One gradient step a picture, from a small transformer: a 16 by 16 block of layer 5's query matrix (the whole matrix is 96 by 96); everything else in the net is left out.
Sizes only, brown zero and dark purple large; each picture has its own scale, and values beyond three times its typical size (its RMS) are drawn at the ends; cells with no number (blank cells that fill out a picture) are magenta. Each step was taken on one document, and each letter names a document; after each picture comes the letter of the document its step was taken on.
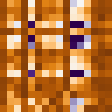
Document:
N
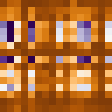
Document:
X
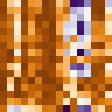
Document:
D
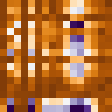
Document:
N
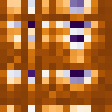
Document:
N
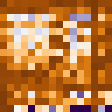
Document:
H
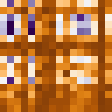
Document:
X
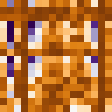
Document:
X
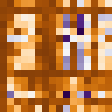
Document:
D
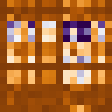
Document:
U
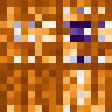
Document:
U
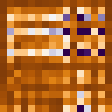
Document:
H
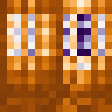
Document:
H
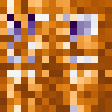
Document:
X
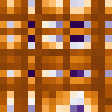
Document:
N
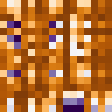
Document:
N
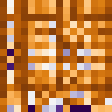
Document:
N
